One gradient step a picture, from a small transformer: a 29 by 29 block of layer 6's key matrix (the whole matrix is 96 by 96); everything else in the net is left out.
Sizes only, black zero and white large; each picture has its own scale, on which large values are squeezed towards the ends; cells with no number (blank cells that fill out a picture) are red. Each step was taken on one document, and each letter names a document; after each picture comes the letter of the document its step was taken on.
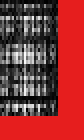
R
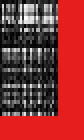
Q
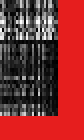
R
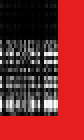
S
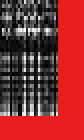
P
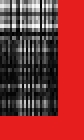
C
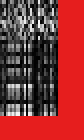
P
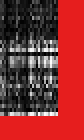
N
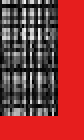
P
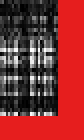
N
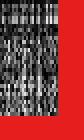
Q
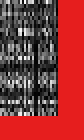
P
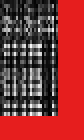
R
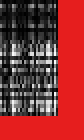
S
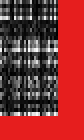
N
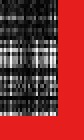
N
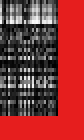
Q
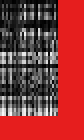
P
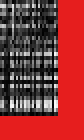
S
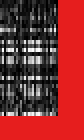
N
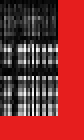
C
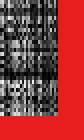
R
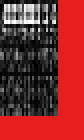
Q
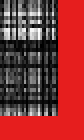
P
